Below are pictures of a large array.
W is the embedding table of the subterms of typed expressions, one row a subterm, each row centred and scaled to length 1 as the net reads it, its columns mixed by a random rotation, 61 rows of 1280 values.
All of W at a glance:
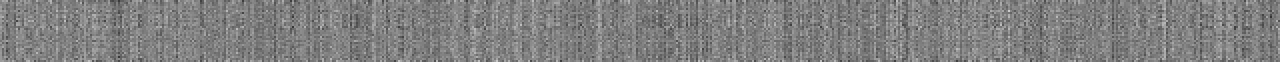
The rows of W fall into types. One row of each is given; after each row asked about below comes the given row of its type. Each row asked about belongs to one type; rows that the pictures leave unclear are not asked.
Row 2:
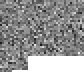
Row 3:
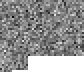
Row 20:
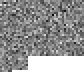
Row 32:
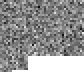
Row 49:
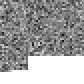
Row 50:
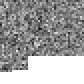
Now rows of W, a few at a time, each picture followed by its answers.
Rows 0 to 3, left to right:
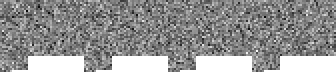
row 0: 49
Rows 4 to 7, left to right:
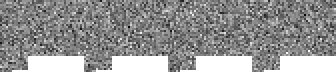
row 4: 2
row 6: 50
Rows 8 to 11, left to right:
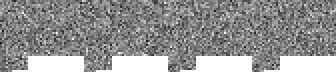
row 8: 2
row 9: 32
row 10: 3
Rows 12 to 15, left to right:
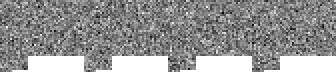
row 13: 32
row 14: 50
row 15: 2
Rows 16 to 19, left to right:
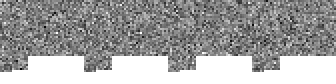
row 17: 50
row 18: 32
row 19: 50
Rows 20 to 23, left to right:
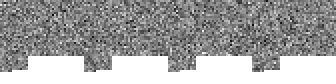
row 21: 20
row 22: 32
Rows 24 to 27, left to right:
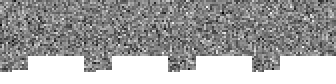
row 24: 50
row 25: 2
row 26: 50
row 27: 20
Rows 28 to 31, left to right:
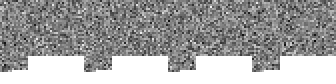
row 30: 2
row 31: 49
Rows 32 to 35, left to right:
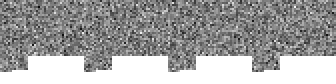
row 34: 32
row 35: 2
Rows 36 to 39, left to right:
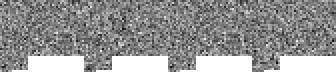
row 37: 50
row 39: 2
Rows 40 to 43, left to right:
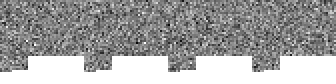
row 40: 49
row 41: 3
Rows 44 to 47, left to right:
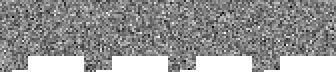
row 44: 3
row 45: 50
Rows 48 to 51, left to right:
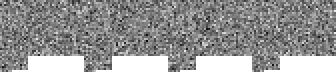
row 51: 32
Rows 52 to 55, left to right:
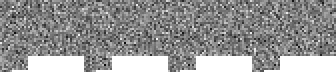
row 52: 32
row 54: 32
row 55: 20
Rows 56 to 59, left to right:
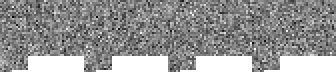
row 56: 32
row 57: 3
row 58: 50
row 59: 2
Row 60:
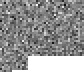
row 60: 3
